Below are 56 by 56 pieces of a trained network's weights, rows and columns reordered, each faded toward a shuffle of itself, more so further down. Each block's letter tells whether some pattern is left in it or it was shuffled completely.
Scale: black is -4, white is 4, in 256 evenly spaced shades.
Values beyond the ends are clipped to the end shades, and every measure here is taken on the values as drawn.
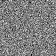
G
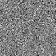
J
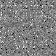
J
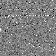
J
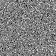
G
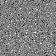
G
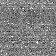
J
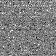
J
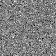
G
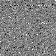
J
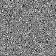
J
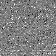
J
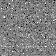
J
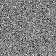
G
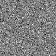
J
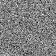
G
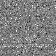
J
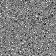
G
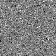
J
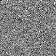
J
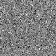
J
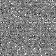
J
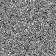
G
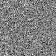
J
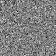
J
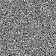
J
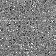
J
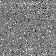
J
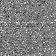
J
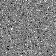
G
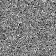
G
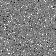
G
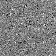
J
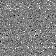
J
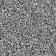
J
